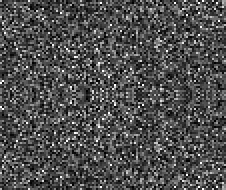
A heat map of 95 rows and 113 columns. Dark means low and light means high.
Slope: none. Average level on the scale: 30%. Seam: none. Stripes: none. Odd rows or columns: none. Mirror symmetry: top to bottom. Grain: fine.
